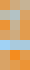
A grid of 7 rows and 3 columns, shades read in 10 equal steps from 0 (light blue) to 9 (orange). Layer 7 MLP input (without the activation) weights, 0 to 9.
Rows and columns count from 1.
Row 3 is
8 4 7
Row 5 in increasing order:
0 1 1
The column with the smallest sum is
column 2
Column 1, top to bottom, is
7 3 8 6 0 6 6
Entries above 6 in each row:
1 0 2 1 0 2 2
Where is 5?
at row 1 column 2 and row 4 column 2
